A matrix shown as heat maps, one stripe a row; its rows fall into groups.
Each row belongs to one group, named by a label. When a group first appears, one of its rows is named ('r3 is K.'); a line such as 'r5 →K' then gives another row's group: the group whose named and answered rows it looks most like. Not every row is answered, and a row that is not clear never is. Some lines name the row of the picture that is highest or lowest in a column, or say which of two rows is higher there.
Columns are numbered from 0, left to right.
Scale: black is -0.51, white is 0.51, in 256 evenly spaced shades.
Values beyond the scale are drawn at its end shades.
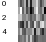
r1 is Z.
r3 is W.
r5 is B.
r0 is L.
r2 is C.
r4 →C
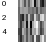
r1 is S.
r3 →L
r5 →W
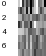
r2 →B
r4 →C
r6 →B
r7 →B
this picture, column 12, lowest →4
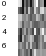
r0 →Z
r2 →C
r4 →W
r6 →B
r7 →L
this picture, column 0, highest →0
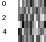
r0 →Z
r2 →W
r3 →Z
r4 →L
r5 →W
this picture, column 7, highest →4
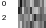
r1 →L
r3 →Z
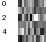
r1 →B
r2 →L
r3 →B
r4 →C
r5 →W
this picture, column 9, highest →2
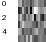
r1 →L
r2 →C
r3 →S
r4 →Z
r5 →B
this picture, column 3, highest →3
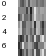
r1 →L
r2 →L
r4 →C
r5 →W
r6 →S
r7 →W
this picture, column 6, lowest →1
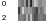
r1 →S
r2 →B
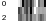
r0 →Z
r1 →L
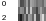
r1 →B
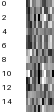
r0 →S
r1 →W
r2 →L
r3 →W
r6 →W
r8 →B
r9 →L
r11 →L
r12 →W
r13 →S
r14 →C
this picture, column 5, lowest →7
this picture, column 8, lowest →14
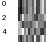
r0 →W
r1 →W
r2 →S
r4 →C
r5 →W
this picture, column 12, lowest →4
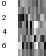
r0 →S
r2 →W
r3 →L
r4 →L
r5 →C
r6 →Z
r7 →Z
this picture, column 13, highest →3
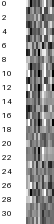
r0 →Z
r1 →W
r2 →B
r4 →Z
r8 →C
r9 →Z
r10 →Z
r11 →W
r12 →Z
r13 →L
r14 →L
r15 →W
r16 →L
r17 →Z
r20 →B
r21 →L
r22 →L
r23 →C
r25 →C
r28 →C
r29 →B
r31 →B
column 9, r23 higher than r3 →Yes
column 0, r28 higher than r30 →Yes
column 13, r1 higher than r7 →No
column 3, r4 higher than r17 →No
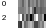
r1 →B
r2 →Z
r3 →S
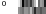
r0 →Z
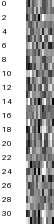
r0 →S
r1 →B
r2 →L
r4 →C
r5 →W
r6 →C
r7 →L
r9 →W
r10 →C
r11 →S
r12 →W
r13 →S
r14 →Z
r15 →B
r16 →B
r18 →L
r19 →W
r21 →S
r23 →Z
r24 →L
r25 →C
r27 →C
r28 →S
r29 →C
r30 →L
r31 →Z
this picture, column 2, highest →10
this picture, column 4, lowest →24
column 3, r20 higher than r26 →Yes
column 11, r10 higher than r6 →Yes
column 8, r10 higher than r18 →No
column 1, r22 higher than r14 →No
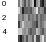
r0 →C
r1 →Z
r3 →S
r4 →C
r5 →W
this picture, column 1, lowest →5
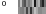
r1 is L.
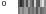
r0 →W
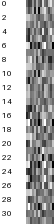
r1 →L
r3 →B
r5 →S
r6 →Z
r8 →C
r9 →C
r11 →S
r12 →C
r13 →C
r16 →L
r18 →B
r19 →C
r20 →S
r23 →Z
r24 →W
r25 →Z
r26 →W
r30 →B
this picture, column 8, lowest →22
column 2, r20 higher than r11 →Yes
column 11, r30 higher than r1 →Yes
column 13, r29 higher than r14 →No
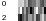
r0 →C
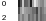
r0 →L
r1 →S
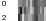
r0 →B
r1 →S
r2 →S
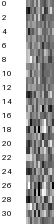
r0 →B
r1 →W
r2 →B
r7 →C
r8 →C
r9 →B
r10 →B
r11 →B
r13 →W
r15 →C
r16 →B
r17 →Z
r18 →L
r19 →B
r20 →W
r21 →L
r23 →B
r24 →W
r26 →Z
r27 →L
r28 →W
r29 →C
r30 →L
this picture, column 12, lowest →15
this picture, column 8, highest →27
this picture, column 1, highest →26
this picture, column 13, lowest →26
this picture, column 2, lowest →17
